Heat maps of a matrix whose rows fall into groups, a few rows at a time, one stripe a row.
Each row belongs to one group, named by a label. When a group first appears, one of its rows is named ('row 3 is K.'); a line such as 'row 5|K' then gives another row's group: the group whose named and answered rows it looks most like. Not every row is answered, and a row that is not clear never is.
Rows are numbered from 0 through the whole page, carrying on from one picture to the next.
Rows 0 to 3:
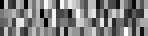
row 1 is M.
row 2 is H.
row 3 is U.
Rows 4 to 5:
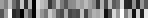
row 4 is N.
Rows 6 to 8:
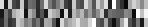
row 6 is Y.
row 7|H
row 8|U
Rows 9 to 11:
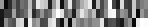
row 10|N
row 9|N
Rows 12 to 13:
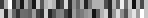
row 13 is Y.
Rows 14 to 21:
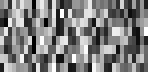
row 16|H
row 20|H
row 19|N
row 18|N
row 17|M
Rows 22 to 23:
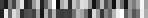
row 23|M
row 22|H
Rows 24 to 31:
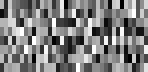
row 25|Y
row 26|M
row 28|Y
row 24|Y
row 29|M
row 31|M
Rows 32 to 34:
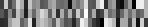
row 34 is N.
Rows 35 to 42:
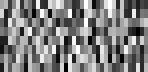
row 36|N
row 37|Y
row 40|U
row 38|N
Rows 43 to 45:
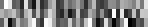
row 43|M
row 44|M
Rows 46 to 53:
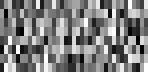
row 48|N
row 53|M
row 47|Y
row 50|Y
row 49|N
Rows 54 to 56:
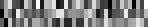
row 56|Y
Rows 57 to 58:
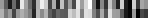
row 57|N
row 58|N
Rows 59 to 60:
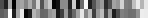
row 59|Y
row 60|H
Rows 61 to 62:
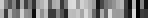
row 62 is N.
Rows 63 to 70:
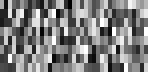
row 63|Y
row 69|Y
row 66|M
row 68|N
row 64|H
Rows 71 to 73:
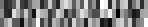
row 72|N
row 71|U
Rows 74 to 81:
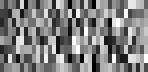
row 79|U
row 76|Y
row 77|Y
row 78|H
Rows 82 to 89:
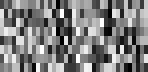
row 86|H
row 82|U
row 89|N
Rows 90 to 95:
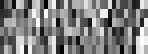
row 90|H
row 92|M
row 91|U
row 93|H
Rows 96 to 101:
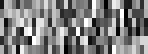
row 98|N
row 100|Y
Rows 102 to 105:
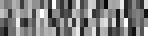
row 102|M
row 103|N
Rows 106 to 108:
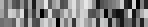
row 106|N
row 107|H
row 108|U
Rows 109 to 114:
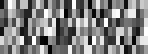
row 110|Y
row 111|U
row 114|N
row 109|Y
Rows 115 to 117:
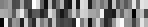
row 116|H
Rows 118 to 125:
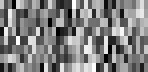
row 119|Y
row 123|U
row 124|M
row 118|H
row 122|U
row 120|Y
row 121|M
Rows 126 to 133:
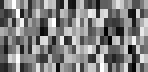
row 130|Y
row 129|H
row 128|H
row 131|U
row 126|M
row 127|U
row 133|U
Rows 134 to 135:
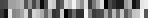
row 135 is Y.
